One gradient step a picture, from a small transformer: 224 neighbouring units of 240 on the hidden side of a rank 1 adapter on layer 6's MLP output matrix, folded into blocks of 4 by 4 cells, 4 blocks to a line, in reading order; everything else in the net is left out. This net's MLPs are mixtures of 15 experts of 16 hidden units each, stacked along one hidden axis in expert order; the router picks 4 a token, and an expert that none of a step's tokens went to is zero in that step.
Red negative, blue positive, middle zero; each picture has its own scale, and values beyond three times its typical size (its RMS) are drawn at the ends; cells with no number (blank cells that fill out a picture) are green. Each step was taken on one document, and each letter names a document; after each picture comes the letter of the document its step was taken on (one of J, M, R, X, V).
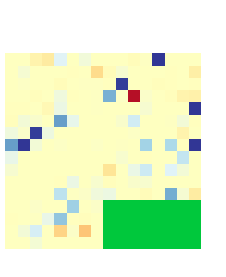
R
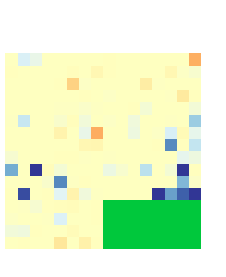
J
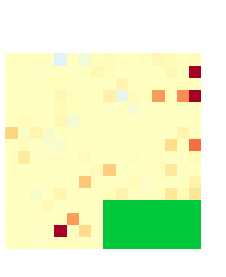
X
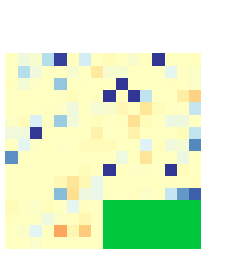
R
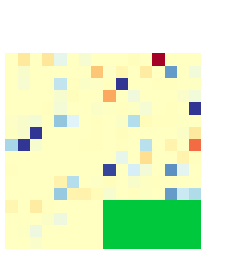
R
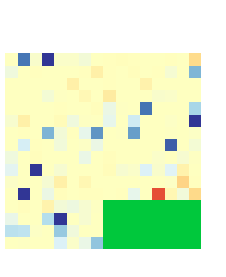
J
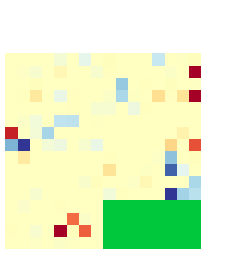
X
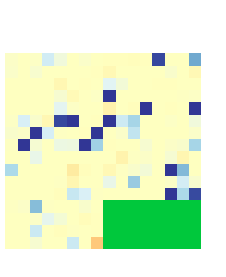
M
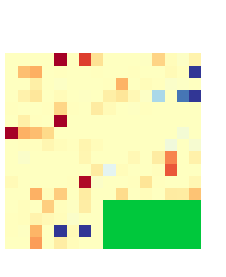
X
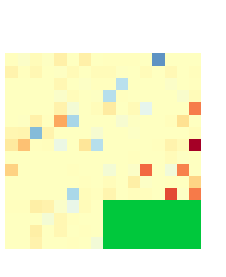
M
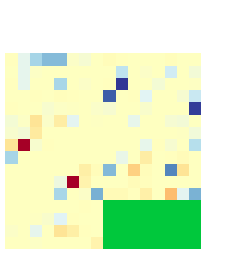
R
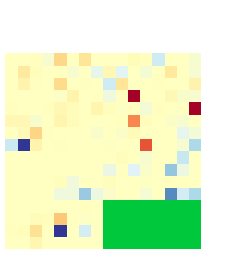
R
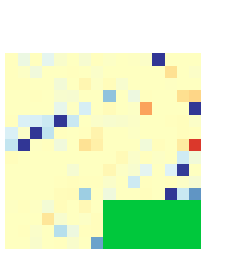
M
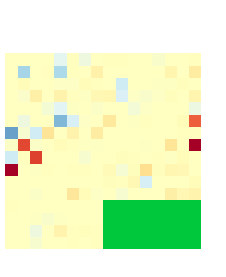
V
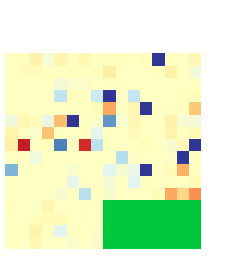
M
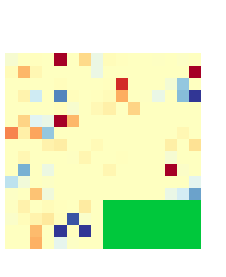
X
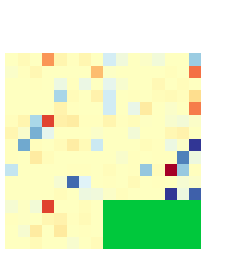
M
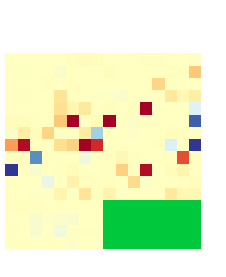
V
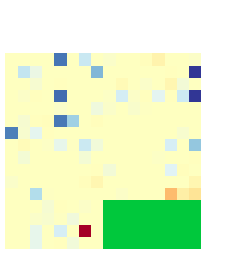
X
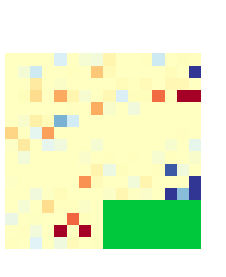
X
